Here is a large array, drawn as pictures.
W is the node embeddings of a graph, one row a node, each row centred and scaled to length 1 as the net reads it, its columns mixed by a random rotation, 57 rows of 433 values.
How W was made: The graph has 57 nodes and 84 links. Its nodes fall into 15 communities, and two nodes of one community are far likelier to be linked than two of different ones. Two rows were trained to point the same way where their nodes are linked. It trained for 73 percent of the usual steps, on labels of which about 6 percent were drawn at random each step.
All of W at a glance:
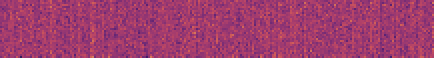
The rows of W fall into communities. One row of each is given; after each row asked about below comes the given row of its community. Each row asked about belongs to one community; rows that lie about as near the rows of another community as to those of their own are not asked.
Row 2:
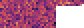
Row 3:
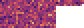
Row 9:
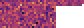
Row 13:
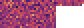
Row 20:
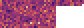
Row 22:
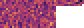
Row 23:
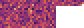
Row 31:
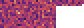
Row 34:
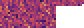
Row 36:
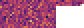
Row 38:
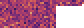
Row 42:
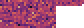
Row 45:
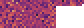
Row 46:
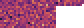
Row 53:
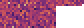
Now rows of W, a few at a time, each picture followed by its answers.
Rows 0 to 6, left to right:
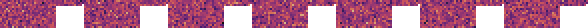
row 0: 53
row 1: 42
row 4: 20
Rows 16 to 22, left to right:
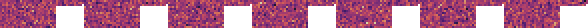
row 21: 9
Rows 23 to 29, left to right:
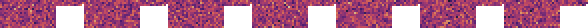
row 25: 46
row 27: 3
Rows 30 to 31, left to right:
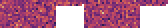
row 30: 2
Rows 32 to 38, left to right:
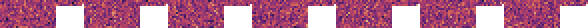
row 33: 36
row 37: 36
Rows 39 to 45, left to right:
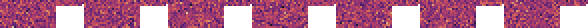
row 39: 34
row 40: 31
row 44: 38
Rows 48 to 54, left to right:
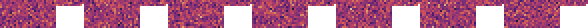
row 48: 22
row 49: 38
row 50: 42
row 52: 23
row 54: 45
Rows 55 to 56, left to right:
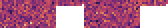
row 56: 45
